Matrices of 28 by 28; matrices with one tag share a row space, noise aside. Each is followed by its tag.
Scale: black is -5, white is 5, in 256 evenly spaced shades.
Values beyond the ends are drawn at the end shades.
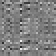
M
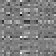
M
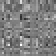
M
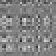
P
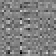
M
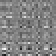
P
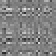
P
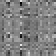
M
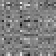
M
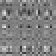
P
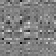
M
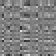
M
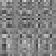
P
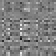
M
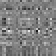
P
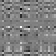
M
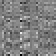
M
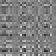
P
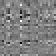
M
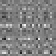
P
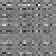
P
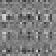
P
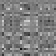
M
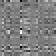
M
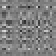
P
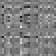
M
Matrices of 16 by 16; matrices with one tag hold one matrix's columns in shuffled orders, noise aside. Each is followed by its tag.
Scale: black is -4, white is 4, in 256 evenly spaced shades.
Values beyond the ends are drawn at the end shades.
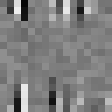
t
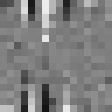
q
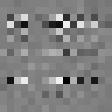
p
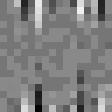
q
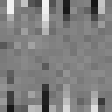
q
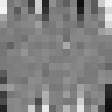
q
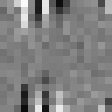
q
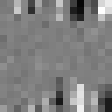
t
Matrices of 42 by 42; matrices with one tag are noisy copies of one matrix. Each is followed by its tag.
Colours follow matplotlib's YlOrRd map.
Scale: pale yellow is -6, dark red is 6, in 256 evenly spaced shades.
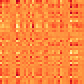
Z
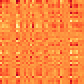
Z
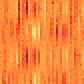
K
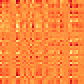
Z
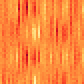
K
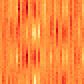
K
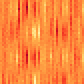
K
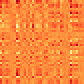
Z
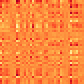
Z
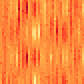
K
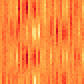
K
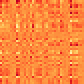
Z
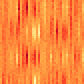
K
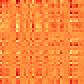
Z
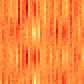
K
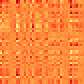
Z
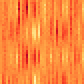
K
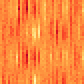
K
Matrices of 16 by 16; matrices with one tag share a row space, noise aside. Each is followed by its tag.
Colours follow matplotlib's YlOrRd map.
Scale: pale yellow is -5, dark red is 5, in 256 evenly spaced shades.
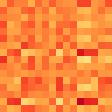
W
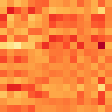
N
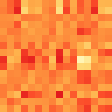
W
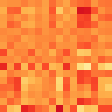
W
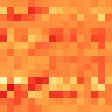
N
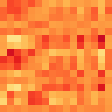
N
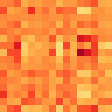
W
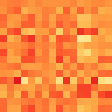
W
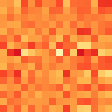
W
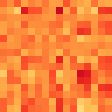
W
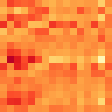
N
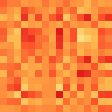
W
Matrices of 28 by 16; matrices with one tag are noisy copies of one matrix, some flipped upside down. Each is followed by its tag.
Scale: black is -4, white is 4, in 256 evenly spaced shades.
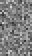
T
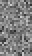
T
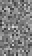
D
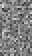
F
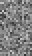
T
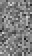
T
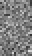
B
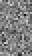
T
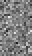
B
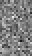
F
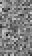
F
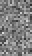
T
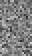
F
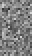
F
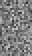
D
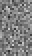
D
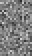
T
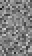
B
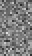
B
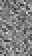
B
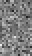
F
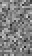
F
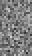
D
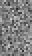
D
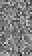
T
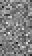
B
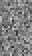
D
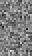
T
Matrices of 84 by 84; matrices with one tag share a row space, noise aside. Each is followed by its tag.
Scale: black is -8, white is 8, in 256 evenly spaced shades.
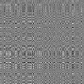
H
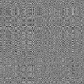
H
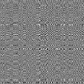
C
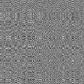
H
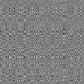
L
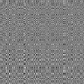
L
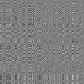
H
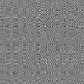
C
